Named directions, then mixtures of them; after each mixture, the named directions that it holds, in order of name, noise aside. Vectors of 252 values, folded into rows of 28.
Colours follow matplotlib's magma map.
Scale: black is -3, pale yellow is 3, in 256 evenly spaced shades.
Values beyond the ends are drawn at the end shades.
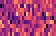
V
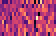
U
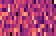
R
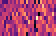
U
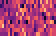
U, V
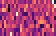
R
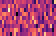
R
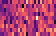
U, V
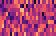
R, U, V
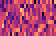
R, U, V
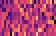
R, U, V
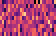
R, U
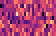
V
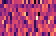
U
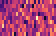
U, V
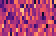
R, U, V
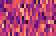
R, U, V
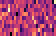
R
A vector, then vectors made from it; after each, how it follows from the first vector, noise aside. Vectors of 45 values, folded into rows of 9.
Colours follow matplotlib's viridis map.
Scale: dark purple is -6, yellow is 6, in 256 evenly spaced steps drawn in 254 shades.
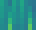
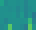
partly zeroed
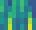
scaled up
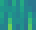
copied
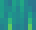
copied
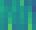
copied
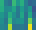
scaled up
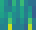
scaled up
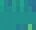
partly zeroed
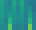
copied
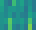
copied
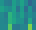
copied
